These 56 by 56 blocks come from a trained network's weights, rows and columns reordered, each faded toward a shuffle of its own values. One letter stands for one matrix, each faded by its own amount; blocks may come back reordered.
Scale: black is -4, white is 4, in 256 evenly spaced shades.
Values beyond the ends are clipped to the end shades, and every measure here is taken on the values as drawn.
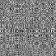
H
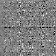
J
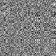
H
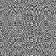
H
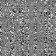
J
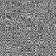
H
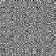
H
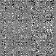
J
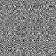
H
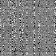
J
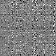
J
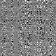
J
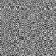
H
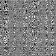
J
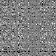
J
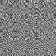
H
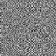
H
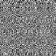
H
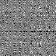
J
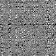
J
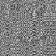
H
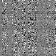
J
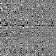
J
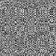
H
